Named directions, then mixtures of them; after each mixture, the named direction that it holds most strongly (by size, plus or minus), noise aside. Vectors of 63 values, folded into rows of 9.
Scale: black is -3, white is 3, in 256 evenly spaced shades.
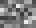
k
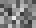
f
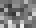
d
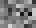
k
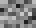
k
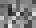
f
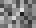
f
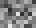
d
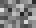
k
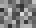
f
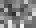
d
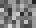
f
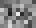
f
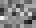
k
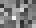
f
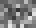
d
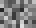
f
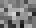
d
